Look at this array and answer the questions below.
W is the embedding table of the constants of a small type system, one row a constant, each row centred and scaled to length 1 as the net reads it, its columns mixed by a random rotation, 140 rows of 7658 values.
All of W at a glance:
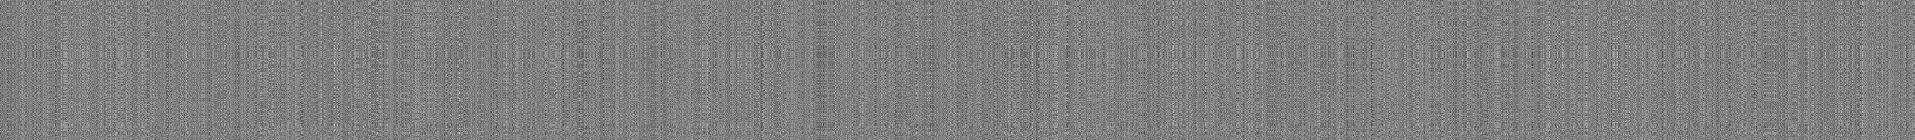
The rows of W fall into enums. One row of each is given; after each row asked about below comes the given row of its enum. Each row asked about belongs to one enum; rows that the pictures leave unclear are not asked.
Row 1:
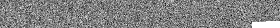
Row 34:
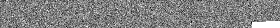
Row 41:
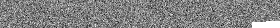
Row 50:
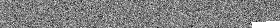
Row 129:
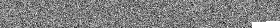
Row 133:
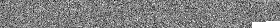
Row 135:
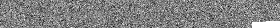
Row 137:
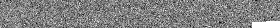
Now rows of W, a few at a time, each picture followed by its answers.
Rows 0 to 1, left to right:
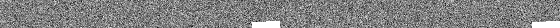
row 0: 50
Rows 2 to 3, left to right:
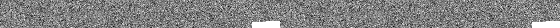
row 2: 135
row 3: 135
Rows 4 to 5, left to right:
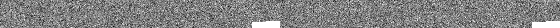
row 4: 135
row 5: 133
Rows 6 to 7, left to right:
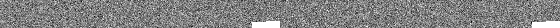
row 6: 50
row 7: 34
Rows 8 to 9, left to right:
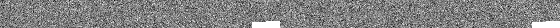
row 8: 133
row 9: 135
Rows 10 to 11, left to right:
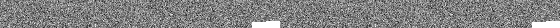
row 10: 41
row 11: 41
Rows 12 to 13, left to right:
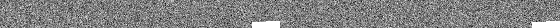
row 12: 1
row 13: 50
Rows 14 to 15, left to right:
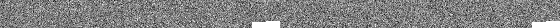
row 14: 133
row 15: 41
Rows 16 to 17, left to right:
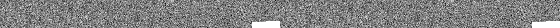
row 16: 1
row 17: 1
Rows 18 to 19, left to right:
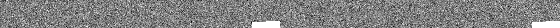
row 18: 34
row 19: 135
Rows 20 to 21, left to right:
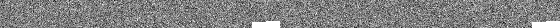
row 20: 133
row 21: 129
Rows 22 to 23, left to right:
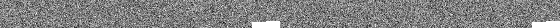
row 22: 129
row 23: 41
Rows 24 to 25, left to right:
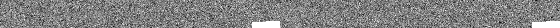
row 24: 135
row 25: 137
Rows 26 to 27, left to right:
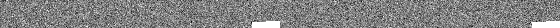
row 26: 34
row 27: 50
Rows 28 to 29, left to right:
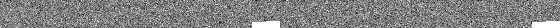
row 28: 137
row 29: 34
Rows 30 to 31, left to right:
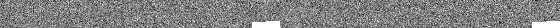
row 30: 133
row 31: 137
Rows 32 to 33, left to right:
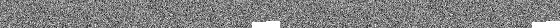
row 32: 41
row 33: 41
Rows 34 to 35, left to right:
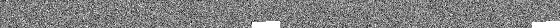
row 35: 41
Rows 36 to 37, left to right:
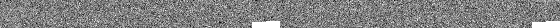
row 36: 137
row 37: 133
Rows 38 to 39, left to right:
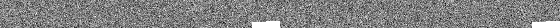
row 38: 129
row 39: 1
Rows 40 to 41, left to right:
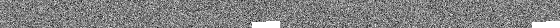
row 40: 50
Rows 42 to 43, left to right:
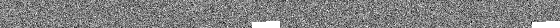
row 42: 129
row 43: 34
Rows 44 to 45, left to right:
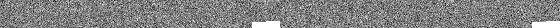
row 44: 133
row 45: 1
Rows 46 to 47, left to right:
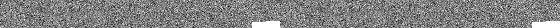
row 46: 135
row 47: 135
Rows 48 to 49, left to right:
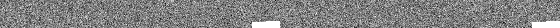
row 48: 1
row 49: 129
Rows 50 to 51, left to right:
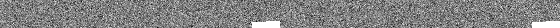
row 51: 135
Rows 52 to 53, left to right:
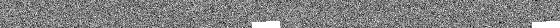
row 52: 129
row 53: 137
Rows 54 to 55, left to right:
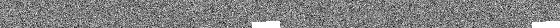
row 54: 129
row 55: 135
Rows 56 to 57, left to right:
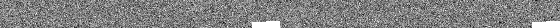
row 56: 129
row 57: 137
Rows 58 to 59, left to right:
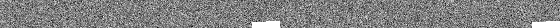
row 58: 50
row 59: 1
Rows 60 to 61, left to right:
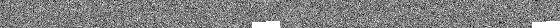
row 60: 133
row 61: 137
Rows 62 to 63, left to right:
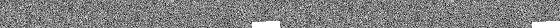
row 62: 1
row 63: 1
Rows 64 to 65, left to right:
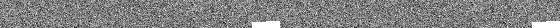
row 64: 129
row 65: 129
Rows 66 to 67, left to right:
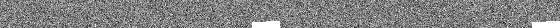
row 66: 41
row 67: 129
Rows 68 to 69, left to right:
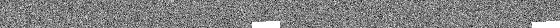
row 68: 1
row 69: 50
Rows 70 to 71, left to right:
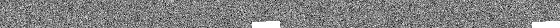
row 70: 1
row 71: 135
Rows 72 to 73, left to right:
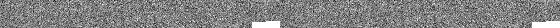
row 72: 133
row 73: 133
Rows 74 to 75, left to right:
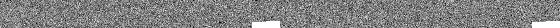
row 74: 137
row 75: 1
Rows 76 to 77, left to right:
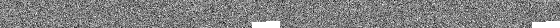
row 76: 129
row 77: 133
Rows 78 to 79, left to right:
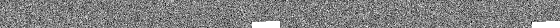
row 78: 1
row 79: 34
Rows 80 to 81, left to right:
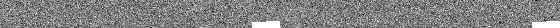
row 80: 129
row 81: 137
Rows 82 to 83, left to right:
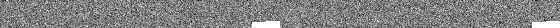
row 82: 34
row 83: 137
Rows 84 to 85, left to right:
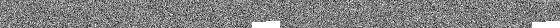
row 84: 41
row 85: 133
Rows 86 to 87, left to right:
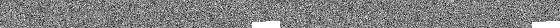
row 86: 135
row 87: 1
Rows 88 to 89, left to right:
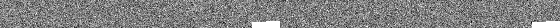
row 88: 129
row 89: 34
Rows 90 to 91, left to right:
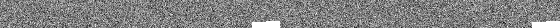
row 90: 41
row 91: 129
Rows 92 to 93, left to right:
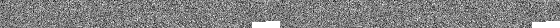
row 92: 133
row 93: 133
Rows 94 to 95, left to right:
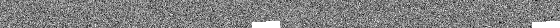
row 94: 41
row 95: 137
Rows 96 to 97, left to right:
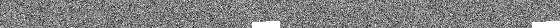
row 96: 135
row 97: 41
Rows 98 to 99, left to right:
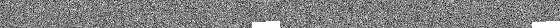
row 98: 133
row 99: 1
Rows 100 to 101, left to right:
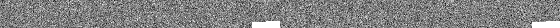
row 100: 133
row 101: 1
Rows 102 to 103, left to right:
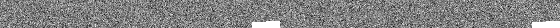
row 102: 41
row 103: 135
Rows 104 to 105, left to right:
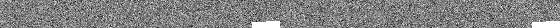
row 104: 50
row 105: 135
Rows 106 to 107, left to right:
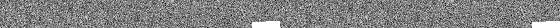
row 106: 1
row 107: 1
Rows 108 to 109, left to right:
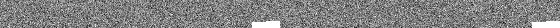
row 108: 41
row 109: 129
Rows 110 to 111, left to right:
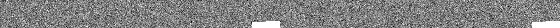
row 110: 34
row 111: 135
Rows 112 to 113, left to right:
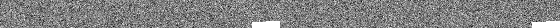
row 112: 135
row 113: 50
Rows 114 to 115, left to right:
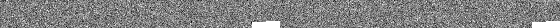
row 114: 34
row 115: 133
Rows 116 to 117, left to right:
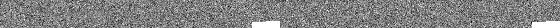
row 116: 135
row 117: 34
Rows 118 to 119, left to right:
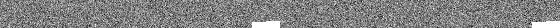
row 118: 41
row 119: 50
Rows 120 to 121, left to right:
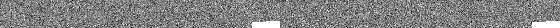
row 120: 135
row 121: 34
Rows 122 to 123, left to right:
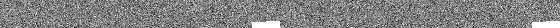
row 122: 129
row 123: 135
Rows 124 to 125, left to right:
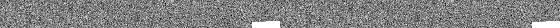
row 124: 1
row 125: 1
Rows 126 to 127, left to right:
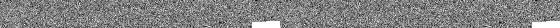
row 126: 137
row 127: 137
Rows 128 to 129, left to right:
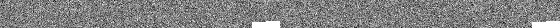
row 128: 133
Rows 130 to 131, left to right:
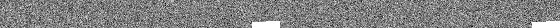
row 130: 1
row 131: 50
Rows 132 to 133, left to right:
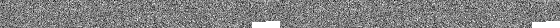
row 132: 133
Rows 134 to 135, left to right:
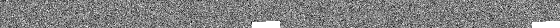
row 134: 34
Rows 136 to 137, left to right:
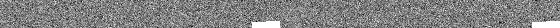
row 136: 50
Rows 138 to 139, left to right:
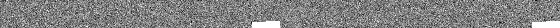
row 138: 34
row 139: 137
